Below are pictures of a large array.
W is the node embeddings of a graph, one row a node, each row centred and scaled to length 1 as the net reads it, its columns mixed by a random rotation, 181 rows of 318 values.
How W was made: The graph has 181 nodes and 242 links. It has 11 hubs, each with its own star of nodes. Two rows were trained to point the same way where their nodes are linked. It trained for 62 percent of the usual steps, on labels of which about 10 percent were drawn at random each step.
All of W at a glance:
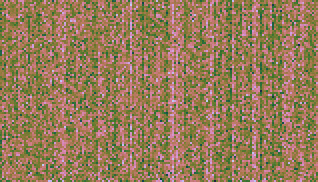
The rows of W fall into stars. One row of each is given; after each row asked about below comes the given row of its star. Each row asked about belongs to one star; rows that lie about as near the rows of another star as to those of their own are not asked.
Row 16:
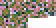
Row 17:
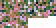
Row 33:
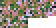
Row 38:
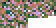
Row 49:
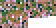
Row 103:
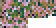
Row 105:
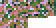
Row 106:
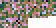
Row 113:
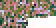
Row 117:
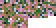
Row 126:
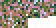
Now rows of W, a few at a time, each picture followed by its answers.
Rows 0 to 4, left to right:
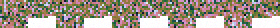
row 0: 105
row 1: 38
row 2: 126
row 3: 117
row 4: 126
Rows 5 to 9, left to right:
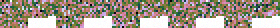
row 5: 33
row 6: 33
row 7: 49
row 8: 103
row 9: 126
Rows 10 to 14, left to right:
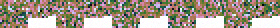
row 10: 33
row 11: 113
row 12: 103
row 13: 49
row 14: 16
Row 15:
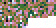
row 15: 38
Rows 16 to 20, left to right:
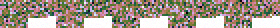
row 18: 117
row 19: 33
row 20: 117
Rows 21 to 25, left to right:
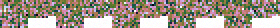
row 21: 38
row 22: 33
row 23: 16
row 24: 113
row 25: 33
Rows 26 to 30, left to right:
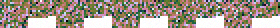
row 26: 33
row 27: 117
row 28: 38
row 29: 33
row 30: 16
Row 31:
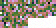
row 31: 17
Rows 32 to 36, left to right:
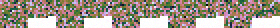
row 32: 106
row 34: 33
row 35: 33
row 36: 16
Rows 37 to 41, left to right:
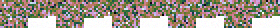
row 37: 126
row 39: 103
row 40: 106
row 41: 106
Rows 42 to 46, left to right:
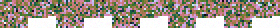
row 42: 38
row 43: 49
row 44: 105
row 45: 113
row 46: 103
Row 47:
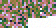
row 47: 126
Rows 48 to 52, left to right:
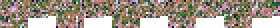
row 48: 117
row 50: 105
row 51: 103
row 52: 103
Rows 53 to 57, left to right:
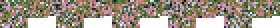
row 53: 49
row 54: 106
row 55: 126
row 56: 106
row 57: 49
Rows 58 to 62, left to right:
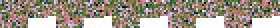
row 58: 106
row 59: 16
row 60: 33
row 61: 17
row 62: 17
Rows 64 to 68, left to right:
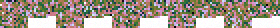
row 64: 126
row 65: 17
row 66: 106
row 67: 106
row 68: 126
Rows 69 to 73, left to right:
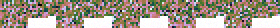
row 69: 16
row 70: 126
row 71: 17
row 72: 126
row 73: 49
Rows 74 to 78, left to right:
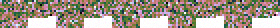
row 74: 17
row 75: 106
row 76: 105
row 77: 49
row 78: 38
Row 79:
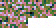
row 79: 17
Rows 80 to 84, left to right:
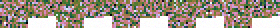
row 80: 38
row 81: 103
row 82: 17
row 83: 106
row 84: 106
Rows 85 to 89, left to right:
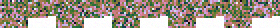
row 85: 49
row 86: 106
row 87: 113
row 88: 33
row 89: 103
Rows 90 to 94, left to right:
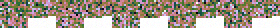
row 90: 49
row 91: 126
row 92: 126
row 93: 17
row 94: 33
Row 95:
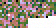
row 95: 38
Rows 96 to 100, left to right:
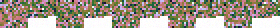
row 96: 126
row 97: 106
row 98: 16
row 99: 103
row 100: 33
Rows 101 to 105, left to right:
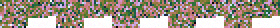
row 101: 16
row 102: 49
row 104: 106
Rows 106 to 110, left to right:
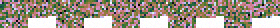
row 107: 106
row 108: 106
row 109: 38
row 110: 113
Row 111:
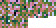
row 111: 117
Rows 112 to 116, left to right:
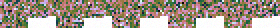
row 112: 105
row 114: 126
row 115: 17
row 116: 16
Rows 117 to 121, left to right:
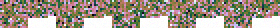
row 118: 113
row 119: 106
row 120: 106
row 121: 105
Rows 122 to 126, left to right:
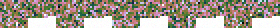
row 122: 126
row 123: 17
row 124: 49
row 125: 38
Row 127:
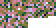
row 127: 33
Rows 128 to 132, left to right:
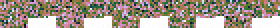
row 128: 16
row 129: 126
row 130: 16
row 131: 17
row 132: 117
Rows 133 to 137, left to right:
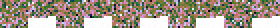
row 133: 103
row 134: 126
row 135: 38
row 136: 49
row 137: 106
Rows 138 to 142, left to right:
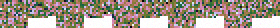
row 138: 16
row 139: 38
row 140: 117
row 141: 103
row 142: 113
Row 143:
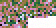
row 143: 105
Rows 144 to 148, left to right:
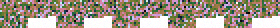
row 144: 38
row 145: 105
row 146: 17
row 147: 113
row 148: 105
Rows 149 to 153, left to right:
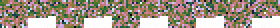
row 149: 103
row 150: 49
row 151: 105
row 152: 16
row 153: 103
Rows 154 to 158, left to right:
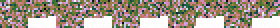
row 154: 49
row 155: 17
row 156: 33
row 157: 103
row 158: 17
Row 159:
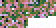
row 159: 103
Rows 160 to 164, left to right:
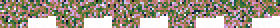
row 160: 117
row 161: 106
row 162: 16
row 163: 16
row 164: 49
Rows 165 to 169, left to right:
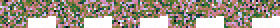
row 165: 117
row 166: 49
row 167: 113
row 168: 117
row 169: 126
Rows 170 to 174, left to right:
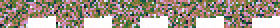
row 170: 103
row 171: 33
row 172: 117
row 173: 117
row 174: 105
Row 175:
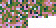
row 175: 49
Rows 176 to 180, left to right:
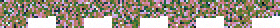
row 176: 103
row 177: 126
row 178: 16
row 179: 117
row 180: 103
